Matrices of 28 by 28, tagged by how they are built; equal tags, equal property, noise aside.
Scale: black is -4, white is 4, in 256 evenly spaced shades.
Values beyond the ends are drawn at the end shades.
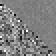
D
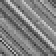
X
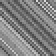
X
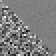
D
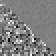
D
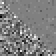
D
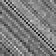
X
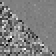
D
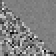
D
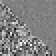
D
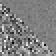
D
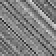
X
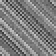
X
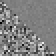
D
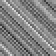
X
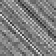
X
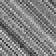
X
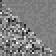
D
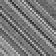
X
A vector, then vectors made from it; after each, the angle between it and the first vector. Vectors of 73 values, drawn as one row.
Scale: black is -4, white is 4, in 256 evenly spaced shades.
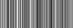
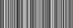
partly opposed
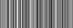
nearly parallel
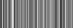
partly opposed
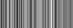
nearly opposite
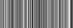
orthogonal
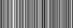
orthogonal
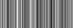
nearly parallel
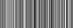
orthogonal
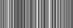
partly opposed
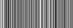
orthogonal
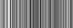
orthogonal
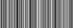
nearly opposite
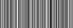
partly aligned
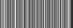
orthogonal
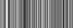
orthogonal
